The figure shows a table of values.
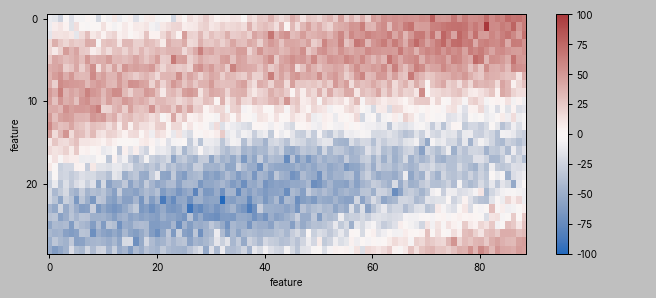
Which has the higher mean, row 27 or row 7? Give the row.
7
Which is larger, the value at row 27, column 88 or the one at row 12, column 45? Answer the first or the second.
the first
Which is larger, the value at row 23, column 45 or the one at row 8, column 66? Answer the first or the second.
the second
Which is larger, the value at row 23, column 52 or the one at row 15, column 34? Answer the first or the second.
the second
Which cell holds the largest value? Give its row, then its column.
1, 81
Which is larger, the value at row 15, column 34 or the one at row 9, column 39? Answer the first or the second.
the second
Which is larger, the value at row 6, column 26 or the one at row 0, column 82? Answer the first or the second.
the second
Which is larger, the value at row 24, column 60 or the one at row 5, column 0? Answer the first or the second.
the second
